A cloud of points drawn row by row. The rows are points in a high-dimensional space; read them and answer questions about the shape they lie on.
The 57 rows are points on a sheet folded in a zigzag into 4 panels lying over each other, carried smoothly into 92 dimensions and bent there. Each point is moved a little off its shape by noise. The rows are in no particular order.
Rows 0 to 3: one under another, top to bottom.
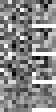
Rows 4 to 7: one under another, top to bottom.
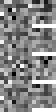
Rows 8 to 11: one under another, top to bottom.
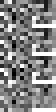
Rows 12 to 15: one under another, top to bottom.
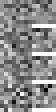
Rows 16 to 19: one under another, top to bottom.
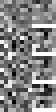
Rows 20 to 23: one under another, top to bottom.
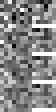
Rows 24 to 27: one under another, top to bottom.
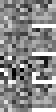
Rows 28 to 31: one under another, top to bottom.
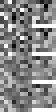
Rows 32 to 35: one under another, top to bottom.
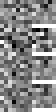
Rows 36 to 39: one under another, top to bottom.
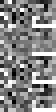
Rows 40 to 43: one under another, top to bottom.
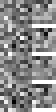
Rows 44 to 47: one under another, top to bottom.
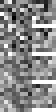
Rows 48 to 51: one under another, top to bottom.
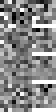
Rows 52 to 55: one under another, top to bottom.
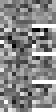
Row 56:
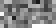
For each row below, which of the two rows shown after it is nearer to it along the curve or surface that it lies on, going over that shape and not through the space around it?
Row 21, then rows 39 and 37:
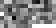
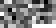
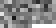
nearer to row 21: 39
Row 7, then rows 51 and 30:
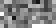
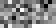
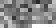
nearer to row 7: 30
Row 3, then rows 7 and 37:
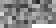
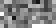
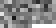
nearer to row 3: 7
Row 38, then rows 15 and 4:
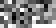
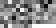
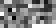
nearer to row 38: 15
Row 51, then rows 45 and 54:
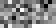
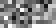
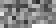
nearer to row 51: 45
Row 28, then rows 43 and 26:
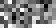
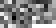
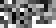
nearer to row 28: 26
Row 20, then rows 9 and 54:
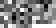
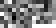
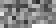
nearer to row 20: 9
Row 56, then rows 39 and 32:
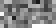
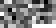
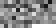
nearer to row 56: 39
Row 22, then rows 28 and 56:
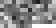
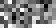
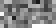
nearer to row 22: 56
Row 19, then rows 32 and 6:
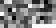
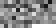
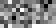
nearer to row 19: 32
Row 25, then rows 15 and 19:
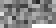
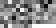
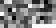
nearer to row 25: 19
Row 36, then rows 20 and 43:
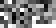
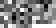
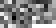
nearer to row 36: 20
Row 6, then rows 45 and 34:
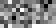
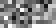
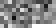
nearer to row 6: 45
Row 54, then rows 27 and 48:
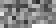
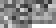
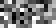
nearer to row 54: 27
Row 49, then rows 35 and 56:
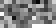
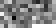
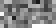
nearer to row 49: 56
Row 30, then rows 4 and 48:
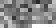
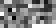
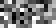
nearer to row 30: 4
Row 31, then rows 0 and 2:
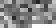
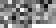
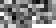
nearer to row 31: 2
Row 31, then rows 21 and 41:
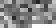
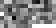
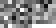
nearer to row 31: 21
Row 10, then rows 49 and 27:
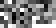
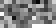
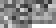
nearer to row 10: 27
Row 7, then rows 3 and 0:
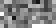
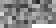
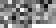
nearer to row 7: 3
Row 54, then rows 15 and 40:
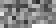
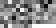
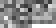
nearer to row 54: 40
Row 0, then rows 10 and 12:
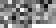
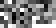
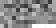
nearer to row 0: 10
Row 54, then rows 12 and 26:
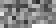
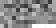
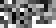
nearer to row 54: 12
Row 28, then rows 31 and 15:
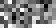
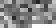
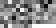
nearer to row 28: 15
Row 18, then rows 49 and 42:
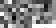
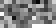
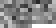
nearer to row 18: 42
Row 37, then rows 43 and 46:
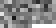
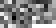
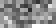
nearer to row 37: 46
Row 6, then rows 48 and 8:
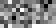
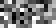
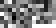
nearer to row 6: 48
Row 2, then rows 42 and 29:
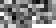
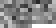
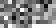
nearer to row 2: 42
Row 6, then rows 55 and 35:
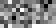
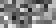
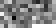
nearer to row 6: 55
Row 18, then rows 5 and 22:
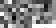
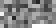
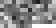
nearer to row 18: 22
